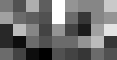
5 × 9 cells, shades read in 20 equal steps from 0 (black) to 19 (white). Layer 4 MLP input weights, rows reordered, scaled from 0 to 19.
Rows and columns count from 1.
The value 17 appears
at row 3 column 9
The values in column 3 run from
1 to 13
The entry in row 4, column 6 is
8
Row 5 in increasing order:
0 1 4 5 5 6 6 8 8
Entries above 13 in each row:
2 1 2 1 0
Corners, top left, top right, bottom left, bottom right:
9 15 8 6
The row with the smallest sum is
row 5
